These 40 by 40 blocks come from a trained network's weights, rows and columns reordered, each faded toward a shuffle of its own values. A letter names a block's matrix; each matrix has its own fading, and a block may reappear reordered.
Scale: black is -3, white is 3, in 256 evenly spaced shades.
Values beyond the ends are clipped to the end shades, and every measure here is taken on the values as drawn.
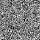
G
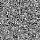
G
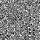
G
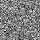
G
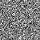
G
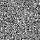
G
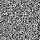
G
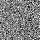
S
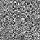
S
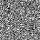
S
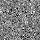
G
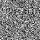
G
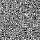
G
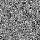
G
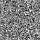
G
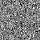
G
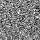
G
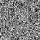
G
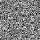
G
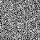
G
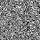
G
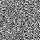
S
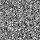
G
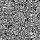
G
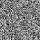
S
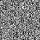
S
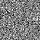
G
